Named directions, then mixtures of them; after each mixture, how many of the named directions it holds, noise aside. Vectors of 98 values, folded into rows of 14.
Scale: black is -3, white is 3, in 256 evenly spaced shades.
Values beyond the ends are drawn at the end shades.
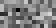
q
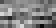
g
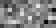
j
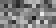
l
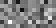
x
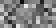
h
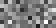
two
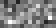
two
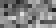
three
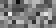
three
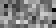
three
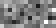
one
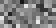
one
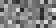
three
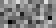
three
